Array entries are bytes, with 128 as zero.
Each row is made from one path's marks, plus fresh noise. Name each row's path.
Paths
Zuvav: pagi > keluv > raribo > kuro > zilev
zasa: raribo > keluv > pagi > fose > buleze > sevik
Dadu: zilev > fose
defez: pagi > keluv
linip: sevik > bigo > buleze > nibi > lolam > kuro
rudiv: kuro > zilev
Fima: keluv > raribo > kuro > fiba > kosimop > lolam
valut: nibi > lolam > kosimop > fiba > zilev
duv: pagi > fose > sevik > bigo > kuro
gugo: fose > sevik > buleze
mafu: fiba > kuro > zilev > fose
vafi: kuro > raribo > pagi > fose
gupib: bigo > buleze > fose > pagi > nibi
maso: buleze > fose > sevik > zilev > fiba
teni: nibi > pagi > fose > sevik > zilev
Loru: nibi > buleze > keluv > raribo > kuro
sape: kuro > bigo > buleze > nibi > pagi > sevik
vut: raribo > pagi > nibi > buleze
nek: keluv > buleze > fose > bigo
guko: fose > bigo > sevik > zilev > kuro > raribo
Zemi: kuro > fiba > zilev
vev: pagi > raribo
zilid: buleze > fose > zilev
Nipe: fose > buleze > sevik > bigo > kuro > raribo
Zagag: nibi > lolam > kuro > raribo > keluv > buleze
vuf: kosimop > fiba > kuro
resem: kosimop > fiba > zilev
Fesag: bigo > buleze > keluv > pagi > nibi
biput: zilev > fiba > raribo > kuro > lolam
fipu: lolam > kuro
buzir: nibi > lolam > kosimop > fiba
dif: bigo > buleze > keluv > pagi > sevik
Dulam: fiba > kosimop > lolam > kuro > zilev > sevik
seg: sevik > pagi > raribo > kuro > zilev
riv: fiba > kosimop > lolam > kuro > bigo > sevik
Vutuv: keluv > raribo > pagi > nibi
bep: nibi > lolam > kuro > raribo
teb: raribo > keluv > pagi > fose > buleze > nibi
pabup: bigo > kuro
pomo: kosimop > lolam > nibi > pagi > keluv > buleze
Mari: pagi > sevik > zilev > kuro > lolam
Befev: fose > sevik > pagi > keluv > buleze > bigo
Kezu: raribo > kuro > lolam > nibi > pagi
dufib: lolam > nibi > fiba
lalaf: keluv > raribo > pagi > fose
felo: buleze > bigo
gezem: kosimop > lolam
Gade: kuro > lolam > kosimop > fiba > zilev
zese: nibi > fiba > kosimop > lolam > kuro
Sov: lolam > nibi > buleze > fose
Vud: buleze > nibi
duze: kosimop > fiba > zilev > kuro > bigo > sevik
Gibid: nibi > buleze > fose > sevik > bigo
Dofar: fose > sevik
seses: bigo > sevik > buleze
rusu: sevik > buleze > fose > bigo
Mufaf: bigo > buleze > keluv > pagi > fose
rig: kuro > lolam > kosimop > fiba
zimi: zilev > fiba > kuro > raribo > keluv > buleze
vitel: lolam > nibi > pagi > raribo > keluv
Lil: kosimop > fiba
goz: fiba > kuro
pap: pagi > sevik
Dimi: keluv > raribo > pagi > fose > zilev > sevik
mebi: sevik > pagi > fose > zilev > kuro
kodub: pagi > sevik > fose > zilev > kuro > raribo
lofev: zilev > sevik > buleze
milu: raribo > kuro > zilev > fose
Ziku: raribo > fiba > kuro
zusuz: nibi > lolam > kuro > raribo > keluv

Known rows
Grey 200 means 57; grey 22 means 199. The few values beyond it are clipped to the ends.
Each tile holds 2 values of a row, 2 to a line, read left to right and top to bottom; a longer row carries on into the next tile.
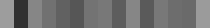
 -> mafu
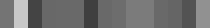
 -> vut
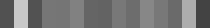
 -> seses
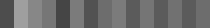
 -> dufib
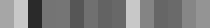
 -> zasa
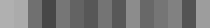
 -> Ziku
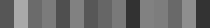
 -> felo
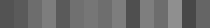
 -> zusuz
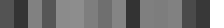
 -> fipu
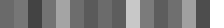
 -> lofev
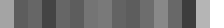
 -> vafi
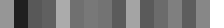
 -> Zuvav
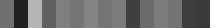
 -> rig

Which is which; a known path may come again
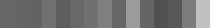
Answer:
teni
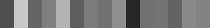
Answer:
sape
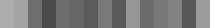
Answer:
Ziku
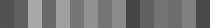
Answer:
riv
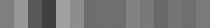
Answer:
pap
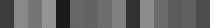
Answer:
Sov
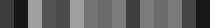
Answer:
gezem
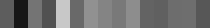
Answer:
Mari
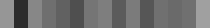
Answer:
mafu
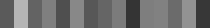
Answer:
felo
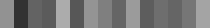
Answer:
mebi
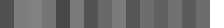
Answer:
dufib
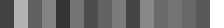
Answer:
Vud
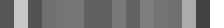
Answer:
seses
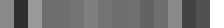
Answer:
Fima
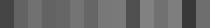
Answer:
bep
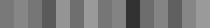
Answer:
duv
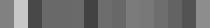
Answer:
vut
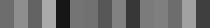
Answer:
nek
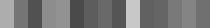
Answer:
zimi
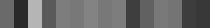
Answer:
rig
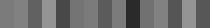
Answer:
Mufaf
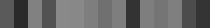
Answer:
fipu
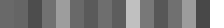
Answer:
lofev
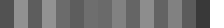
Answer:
Zagag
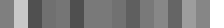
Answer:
Nipe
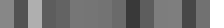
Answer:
vuf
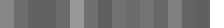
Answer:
defez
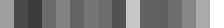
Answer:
Dimi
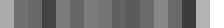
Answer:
vafi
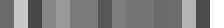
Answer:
dif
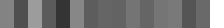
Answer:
Lil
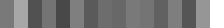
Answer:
Vutuv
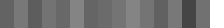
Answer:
vitel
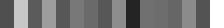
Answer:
Fesag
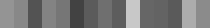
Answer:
maso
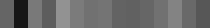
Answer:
rudiv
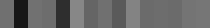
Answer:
Dadu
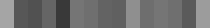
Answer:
lalaf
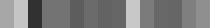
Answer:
zasa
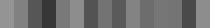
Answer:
vev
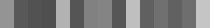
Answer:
kodub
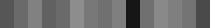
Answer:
pabup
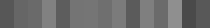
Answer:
zusuz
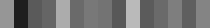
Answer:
Zuvav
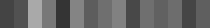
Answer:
buzir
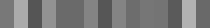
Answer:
Befev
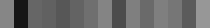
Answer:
milu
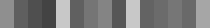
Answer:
seg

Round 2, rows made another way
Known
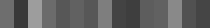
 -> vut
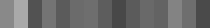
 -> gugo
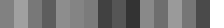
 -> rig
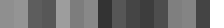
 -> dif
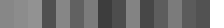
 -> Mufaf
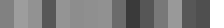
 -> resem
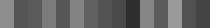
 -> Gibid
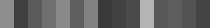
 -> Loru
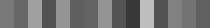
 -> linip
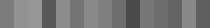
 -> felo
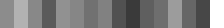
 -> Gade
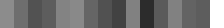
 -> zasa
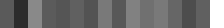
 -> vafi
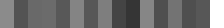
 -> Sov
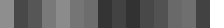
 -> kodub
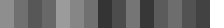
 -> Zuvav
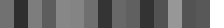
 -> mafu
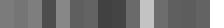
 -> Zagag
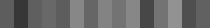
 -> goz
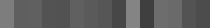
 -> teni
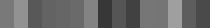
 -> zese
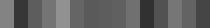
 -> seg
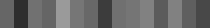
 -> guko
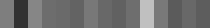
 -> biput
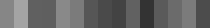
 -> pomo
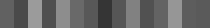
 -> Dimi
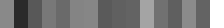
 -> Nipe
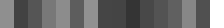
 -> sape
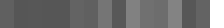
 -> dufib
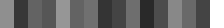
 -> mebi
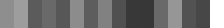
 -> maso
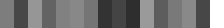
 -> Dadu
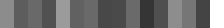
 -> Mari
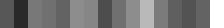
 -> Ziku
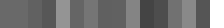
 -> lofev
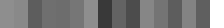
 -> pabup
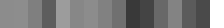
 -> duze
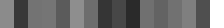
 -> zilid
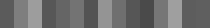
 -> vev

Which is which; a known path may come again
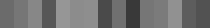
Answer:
Lil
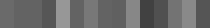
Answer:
lofev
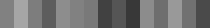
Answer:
rig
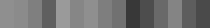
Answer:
duze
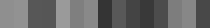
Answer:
dif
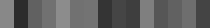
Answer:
milu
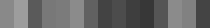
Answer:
gezem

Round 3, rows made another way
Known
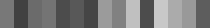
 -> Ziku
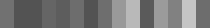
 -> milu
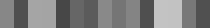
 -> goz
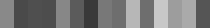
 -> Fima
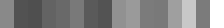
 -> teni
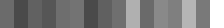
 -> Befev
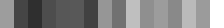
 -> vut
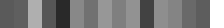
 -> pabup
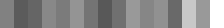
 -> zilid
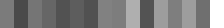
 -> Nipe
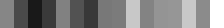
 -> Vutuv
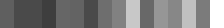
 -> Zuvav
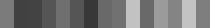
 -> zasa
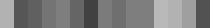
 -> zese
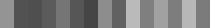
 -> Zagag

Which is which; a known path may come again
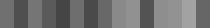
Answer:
duv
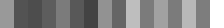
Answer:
Zagag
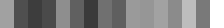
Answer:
pomo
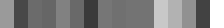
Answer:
rig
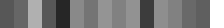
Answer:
pabup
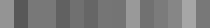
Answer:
Gibid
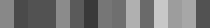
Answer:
Fima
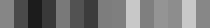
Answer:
Vutuv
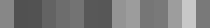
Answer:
teni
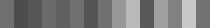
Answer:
milu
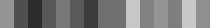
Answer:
teb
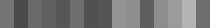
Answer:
mebi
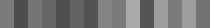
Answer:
Nipe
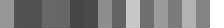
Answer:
Loru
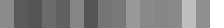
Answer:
gupib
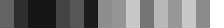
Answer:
vev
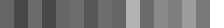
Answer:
dif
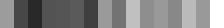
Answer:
vut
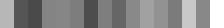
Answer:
Sov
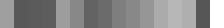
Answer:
valut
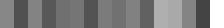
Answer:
riv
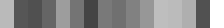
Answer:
buzir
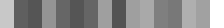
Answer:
Vud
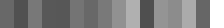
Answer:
guko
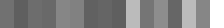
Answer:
nek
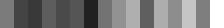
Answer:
vafi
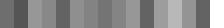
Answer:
Zemi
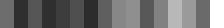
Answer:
pap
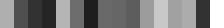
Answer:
gezem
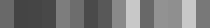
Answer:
Dimi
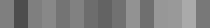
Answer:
maso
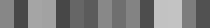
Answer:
goz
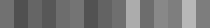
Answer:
Befev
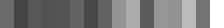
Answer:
kodub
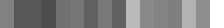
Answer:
Fesag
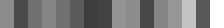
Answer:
Dofar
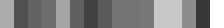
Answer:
Lil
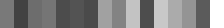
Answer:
Ziku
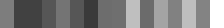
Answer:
zasa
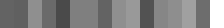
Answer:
rudiv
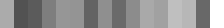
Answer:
dufib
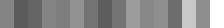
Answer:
zilid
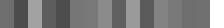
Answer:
seses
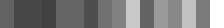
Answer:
Zuvav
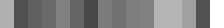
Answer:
zese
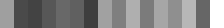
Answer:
bep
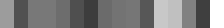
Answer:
vuf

